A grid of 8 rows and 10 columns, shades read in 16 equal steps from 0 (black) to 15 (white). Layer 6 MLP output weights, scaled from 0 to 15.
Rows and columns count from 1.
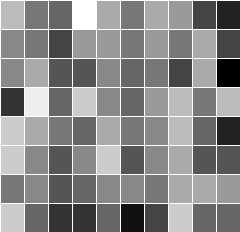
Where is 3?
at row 4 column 1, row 8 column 3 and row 8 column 4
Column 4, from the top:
15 9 5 12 6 8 6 3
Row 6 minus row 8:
0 2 2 5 6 4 4 -2 -1 -1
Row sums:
81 74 63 87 79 78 78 59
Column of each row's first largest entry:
4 9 2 2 1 1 8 1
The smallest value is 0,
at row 3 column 10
